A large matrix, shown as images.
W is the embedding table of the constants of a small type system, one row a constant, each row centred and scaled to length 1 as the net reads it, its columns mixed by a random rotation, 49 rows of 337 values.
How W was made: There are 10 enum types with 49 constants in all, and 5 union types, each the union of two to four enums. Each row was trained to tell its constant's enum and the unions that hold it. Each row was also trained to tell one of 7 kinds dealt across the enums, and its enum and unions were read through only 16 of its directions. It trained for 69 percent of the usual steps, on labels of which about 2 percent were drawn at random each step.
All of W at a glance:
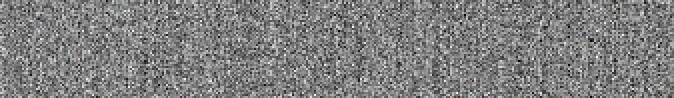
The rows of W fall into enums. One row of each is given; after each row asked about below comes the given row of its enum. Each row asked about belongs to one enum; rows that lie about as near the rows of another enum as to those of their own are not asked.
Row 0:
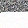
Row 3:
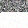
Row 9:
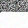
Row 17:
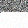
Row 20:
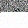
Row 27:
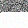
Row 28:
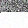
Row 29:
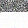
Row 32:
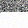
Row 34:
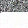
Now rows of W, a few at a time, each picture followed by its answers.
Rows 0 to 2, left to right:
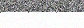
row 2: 27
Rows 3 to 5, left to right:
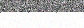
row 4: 0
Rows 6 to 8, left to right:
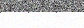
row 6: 0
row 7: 17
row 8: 27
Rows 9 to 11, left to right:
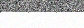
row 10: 28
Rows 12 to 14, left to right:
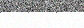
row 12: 28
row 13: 32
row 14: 0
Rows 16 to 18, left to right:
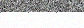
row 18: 27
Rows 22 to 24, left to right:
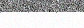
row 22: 29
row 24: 27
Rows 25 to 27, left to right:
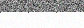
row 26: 17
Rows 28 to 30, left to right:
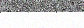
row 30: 9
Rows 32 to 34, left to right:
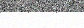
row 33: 9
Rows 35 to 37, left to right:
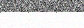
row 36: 9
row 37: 9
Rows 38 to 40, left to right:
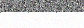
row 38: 0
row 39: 34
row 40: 32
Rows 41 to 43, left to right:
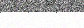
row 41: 17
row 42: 28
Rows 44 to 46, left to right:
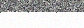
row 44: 17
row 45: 32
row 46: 3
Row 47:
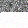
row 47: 28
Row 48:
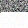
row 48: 20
